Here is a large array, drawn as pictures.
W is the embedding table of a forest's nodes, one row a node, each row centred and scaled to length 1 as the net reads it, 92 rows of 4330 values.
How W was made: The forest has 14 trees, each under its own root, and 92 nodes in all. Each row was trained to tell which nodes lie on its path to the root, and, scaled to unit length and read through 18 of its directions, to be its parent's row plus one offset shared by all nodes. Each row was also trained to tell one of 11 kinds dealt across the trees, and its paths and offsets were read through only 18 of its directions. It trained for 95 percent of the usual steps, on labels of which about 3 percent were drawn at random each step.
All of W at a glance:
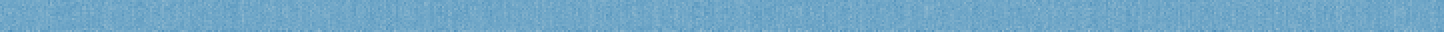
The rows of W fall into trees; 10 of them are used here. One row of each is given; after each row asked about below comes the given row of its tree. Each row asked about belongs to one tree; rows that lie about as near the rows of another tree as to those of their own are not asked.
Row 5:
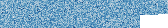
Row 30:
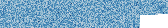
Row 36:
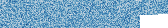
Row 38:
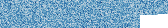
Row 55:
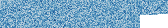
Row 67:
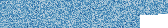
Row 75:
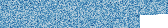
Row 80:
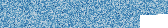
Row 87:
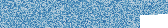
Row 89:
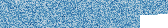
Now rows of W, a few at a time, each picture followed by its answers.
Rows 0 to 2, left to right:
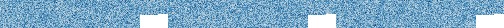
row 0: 36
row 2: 36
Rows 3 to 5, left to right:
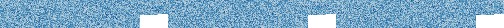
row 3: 80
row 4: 87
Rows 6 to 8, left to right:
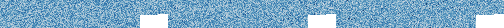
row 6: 89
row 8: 30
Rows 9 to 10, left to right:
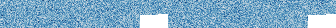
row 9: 30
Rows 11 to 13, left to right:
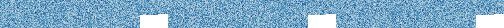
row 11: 5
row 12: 38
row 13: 30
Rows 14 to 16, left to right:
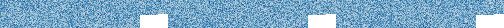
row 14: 87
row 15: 5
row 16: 5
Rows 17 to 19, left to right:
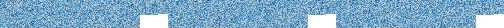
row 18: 30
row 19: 38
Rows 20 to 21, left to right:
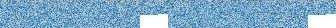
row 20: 80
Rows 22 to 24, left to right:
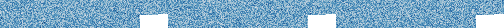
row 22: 75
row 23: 80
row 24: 75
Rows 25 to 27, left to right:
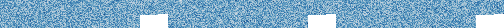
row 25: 87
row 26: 75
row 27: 67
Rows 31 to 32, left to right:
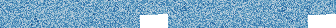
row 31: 75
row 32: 75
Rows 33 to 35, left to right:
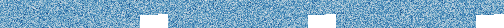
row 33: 80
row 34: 5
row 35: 5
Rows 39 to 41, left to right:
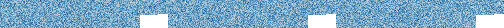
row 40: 36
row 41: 30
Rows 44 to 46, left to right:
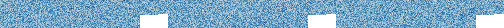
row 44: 55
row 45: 75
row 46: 36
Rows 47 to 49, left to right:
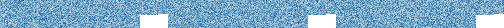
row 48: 80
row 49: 75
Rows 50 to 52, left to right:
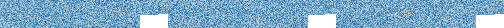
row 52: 5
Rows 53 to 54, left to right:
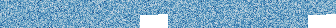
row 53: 80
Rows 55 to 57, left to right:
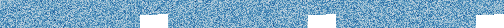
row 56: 30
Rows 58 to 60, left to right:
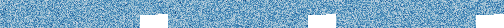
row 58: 30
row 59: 36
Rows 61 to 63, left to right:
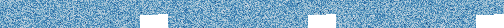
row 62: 38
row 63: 36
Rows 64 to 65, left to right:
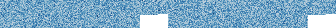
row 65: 80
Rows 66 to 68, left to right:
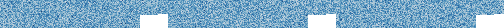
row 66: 36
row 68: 38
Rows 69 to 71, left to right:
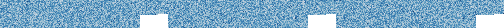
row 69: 30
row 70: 55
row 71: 5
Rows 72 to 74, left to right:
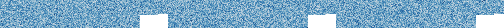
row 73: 5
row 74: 80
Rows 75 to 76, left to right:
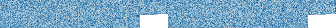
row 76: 75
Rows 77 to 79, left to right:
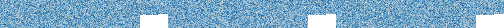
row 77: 80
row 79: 87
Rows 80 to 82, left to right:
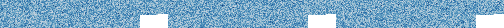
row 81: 89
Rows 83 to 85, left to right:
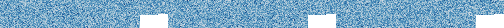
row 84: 36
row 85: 30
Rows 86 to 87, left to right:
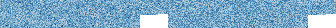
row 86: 36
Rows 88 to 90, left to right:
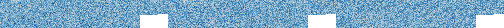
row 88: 5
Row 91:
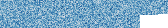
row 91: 55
